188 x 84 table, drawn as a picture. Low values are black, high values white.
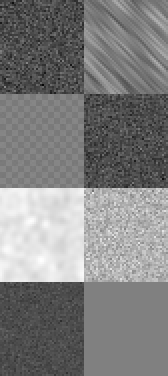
The table splits into 4 rows of 2 panels. Panel 1,1: low, fine-grained. Panel 1,2: middling, slanting down to the right. Panel 2,1: middling, checkered, faint in contrast. Panel 2,2: low, fine-grained. Panel 3,1: very high, blotchy, faint in contrast. Panel 3,2: high, fine-grained. Panel 4,1: low, fine-grained, faint in contrast. Panel 4,2: middling, flat.
